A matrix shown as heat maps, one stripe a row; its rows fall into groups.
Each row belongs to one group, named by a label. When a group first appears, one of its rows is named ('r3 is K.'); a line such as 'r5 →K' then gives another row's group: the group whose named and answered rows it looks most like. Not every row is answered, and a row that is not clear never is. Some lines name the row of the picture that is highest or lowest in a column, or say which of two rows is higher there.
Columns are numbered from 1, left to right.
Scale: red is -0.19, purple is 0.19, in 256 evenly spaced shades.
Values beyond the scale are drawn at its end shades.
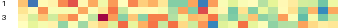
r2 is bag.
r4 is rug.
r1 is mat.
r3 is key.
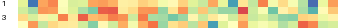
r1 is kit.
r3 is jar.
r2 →kit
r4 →rug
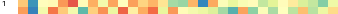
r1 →mat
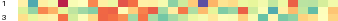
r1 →mat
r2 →kit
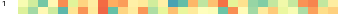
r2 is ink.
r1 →jar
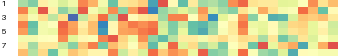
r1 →ink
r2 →bag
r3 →rug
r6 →jar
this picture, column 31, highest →2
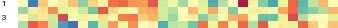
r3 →mat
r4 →bag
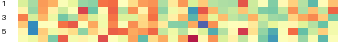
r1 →kit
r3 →bag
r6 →key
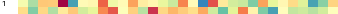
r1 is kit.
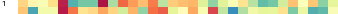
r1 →rug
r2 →key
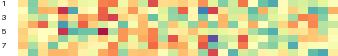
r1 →key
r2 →kit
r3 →jar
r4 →bag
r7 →key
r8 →kit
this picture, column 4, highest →7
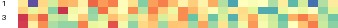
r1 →key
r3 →bag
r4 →bag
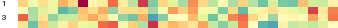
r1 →jar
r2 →ink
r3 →ink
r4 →key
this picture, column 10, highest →2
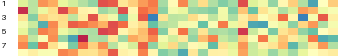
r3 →ink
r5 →kit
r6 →bag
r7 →ink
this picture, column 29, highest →3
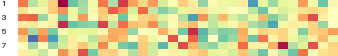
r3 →bag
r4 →rug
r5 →ink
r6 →ink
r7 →ink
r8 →jar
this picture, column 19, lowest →3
